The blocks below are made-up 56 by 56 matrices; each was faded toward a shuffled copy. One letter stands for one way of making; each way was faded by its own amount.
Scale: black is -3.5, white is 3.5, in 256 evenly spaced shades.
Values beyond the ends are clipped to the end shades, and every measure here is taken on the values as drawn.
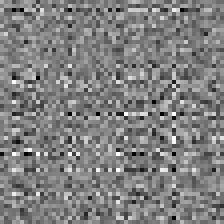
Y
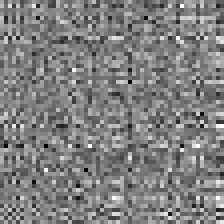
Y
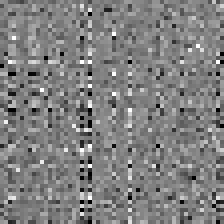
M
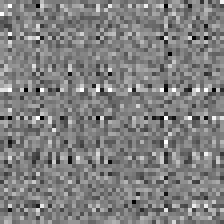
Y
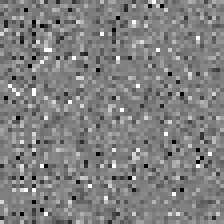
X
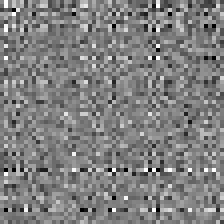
Y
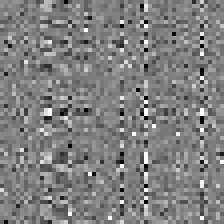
M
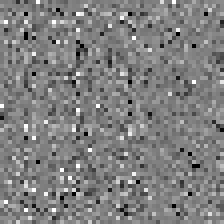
X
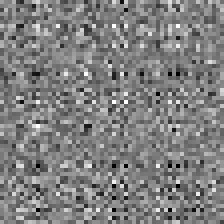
Y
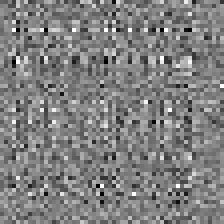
Y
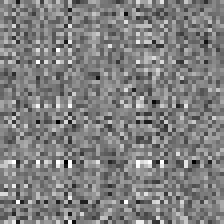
Y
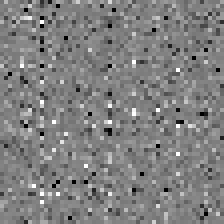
X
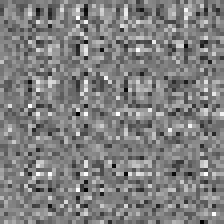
M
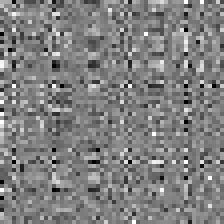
M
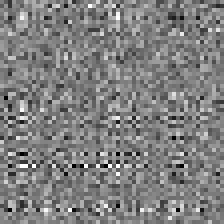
Y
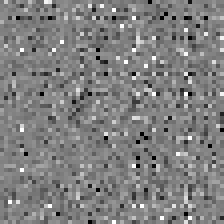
X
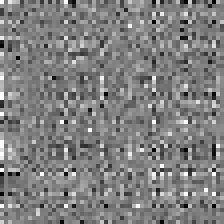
M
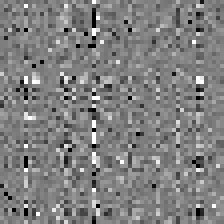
M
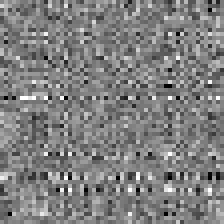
Y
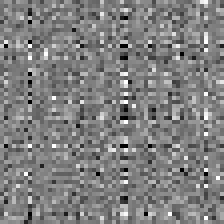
M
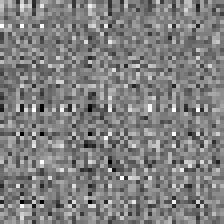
Y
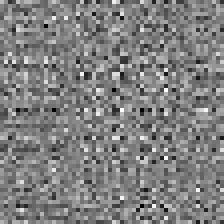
Y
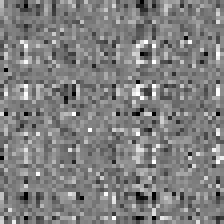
M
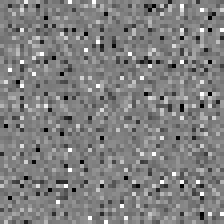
X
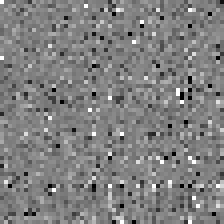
X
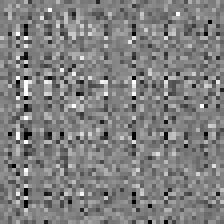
M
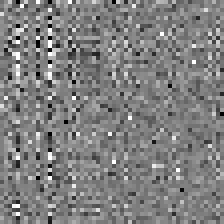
M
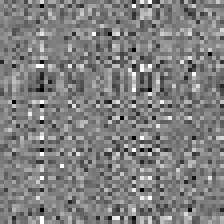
M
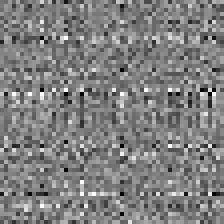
Y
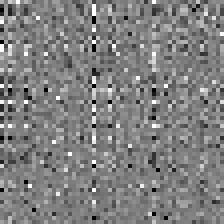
M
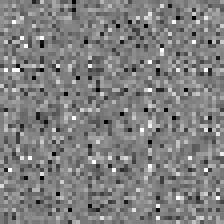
X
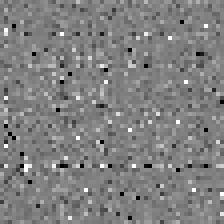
X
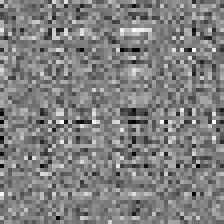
Y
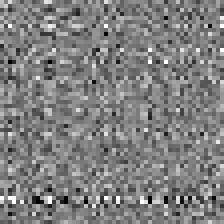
Y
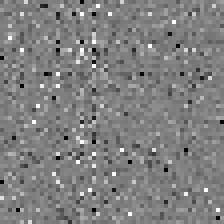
X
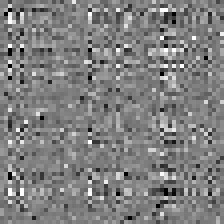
M
